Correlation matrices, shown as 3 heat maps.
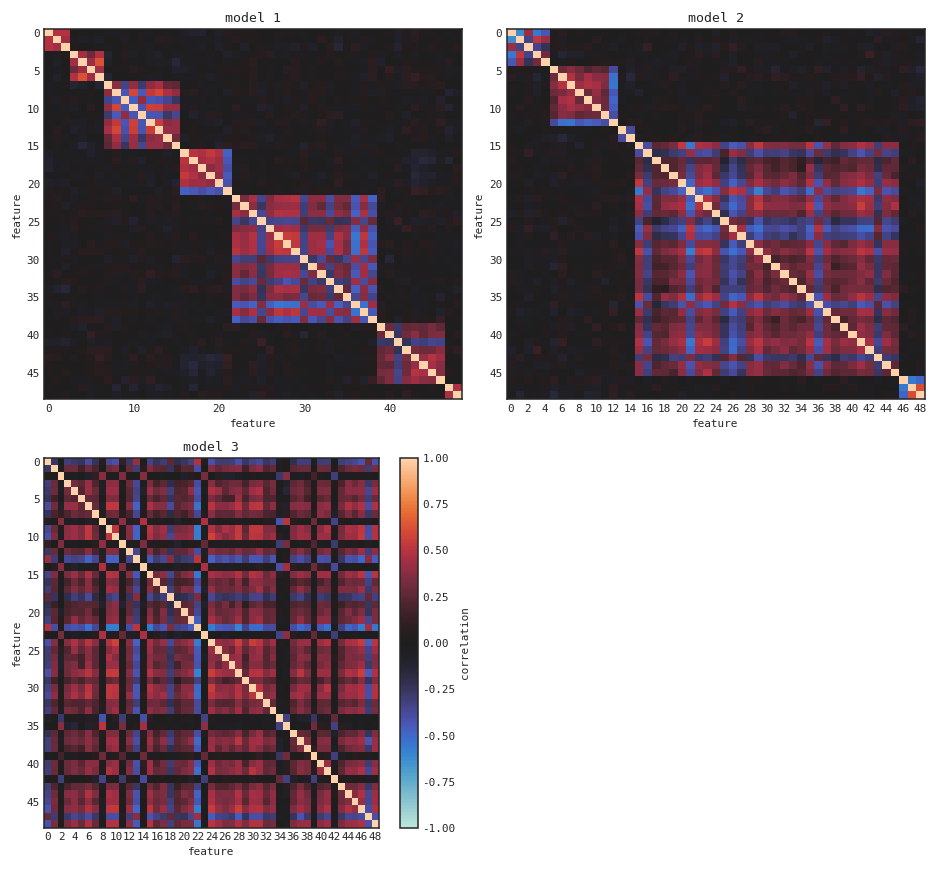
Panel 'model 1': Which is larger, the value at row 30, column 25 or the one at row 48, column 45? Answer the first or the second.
the first
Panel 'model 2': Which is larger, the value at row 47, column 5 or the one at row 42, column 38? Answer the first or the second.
the second
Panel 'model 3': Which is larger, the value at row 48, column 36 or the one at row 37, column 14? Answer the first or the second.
the first
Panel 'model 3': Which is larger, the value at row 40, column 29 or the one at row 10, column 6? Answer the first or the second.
the second
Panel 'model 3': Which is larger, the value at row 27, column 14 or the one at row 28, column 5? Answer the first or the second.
the second
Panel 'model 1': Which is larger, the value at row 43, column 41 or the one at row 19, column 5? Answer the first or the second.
the second
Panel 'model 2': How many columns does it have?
49
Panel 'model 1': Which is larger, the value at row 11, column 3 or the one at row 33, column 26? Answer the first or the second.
the first
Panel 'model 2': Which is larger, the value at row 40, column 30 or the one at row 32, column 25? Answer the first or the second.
the first
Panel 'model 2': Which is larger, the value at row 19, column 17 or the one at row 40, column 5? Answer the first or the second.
the first
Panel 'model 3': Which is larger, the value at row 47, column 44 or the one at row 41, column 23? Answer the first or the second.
the second
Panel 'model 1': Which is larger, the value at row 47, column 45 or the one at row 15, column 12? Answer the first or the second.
the second
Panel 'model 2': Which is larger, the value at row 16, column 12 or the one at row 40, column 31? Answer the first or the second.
the second
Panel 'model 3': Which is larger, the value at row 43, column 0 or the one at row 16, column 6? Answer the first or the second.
the second
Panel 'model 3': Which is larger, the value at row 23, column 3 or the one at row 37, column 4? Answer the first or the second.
the second
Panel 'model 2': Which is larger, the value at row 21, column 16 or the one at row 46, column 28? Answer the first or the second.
the first
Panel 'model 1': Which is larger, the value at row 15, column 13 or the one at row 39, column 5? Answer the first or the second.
the first
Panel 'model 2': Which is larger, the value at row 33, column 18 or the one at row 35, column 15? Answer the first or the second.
the second
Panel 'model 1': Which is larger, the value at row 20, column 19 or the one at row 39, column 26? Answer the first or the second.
the first
